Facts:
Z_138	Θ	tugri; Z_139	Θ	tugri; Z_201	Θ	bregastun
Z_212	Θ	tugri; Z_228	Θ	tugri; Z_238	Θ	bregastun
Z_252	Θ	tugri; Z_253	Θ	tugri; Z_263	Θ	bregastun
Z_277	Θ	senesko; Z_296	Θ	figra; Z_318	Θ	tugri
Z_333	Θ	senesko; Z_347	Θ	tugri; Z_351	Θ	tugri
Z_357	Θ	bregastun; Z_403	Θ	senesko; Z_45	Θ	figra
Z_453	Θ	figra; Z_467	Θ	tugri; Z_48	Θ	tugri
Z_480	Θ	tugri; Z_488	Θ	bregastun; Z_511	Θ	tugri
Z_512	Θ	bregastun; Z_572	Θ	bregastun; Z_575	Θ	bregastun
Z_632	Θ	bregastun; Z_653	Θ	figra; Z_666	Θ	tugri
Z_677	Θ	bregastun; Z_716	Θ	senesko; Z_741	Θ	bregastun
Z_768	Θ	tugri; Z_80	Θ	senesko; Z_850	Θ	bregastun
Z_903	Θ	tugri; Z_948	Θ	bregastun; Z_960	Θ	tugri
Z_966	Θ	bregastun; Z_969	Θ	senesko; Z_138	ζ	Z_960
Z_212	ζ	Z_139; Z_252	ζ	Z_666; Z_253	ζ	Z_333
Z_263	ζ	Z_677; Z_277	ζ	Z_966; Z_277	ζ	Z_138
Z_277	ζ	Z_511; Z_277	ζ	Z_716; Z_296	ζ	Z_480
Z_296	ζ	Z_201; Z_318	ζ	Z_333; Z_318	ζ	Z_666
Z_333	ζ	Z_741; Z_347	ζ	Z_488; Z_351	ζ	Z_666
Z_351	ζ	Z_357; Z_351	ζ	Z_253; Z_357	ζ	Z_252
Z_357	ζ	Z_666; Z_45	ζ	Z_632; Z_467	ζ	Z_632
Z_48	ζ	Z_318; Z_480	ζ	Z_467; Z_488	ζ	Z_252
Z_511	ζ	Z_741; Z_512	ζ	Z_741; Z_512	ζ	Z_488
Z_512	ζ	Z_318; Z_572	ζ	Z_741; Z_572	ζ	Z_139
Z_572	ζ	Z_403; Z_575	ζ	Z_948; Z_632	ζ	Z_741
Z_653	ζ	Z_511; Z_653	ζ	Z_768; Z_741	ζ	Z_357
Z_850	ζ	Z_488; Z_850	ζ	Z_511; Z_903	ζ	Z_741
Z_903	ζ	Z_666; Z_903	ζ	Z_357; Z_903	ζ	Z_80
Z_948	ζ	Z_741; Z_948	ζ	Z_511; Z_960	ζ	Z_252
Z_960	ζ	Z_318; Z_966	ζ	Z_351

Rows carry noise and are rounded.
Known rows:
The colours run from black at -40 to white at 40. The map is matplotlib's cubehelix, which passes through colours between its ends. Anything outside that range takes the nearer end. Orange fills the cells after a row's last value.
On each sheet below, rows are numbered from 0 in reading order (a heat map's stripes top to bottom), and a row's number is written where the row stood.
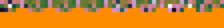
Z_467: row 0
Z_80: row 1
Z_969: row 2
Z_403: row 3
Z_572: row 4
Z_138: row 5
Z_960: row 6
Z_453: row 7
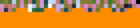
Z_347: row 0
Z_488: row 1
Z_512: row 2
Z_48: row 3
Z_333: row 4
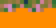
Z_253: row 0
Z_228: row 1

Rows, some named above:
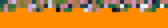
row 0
Z_653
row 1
Z_512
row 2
Z_45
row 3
Z_966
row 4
Z_467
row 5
Z_357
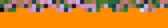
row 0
Z_45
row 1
Z_948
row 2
Z_948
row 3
Z_666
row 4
Z_296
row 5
Z_966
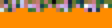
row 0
Z_850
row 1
Z_903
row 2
Z_351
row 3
Z_252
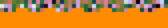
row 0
Z_318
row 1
Z_741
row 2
Z_575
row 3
Z_480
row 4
Z_511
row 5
Z_632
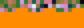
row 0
Z_277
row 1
Z_741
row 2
Z_903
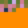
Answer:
Z_138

